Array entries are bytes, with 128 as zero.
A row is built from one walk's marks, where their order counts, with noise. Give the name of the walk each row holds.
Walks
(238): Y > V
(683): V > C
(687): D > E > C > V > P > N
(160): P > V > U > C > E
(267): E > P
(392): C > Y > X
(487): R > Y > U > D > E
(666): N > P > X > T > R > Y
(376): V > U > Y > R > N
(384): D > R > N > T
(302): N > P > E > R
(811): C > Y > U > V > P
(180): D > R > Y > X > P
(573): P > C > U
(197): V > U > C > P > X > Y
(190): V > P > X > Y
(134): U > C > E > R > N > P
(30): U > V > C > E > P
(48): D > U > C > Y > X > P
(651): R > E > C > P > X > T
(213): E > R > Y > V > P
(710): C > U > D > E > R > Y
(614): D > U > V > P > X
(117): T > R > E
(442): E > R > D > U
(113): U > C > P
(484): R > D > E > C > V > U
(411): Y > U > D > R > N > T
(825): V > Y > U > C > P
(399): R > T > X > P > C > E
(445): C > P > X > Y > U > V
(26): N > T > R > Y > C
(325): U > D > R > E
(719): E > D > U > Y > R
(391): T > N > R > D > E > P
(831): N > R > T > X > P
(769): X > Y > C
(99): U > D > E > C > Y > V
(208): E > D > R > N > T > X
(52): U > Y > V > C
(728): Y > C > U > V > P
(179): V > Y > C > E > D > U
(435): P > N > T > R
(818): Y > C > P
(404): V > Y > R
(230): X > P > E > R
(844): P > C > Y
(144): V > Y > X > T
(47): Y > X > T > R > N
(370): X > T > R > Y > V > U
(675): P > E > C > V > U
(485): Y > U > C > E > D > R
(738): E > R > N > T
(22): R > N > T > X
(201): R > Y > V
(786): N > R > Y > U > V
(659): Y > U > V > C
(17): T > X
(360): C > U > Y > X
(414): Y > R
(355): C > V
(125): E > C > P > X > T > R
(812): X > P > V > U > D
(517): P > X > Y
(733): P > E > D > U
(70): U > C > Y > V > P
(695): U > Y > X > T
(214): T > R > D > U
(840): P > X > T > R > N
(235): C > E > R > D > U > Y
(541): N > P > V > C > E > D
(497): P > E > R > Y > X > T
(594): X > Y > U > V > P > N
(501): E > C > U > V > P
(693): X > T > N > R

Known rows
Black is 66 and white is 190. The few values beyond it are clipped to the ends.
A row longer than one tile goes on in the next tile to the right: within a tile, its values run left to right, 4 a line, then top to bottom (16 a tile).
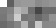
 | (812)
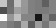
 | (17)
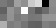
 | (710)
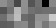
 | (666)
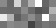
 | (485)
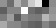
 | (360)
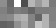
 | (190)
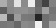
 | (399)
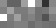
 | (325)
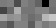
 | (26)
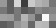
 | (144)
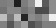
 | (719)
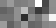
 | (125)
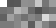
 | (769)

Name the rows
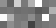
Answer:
(411)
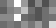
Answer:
(435)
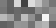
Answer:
(825)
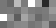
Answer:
(30)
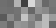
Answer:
(683)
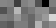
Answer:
(831)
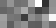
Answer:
(501)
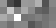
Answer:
(48)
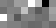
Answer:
(134)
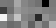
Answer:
(391)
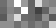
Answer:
(844)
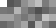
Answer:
(594)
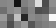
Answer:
(208)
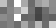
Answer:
(840)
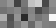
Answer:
(442)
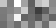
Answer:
(517)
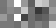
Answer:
(733)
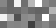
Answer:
(659)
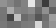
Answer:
(484)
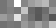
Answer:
(160)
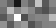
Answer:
(687)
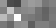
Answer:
(614)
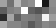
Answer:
(392)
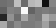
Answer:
(355)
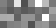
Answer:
(238)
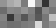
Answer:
(651)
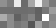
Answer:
(414)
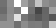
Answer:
(573)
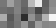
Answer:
(213)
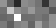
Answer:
(384)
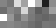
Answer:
(113)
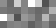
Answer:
(52)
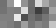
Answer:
(675)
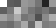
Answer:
(693)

